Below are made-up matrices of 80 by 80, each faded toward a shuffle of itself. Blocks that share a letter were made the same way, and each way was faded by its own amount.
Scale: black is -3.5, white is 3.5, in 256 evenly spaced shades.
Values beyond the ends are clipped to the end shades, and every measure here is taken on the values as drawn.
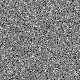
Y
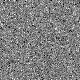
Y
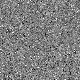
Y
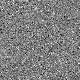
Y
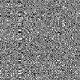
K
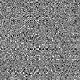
K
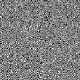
K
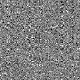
K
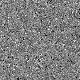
Y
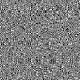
K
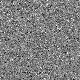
Y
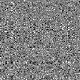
K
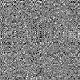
K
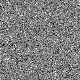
Y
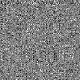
K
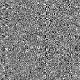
K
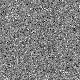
Y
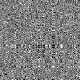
K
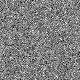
Y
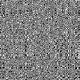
K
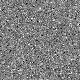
Y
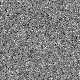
Y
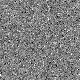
Y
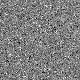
Y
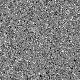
Y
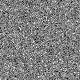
Y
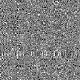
K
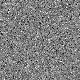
Y
